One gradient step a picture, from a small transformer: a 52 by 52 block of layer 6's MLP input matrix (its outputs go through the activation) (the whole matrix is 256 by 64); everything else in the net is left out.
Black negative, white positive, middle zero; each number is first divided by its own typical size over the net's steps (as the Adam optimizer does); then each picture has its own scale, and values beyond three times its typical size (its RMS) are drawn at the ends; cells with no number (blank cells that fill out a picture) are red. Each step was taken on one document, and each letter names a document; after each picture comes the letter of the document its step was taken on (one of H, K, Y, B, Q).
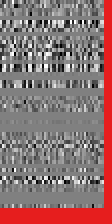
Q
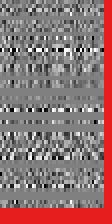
Q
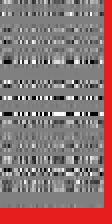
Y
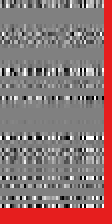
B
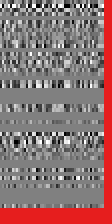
Q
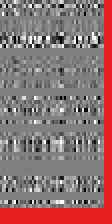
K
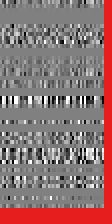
B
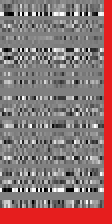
Y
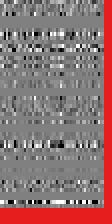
K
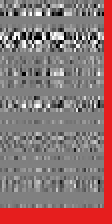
K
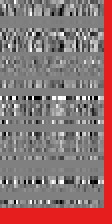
K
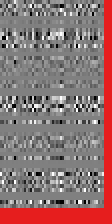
K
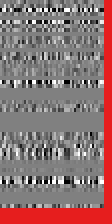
Q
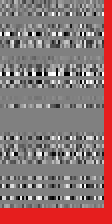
B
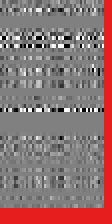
K
